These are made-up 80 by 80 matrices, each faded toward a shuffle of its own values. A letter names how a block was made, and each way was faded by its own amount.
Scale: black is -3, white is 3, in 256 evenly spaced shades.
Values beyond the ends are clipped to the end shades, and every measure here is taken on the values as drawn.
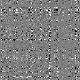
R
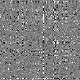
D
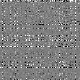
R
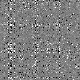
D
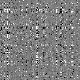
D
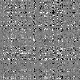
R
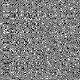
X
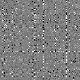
D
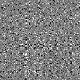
X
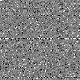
X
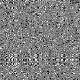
X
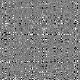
R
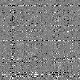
R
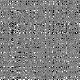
R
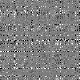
R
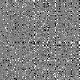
D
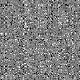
X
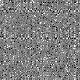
X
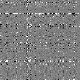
R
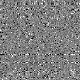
X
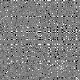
D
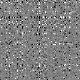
D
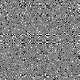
X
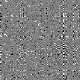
D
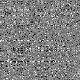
X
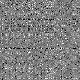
X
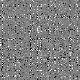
D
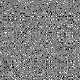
X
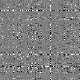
R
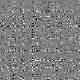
R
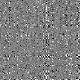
D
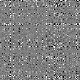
R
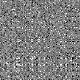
X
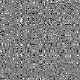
D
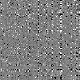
D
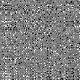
X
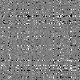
R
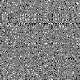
X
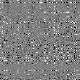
R
